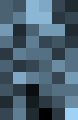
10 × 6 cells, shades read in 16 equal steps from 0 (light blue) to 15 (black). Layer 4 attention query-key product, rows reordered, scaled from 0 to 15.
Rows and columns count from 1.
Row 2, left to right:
8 6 2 2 11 10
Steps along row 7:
down up up up down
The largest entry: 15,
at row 10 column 4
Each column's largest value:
12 12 14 15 11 12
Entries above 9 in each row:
2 2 2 3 2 2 2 2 3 4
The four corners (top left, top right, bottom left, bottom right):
8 12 10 0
